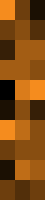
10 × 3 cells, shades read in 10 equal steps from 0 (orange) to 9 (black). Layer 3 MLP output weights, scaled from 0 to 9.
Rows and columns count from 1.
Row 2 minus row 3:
-2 1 3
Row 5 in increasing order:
0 1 9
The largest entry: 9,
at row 5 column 1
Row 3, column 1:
7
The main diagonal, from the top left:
0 4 3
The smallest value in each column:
0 1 0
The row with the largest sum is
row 6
